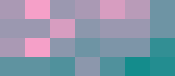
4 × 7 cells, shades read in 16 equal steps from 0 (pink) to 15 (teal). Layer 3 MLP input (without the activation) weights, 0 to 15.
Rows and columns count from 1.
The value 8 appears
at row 3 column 5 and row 3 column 6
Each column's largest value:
10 10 11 9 11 15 14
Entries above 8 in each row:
1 1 2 6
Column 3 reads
6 2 7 11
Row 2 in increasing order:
2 6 6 6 6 7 9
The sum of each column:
26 16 26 28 27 33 45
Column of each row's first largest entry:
7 7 7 6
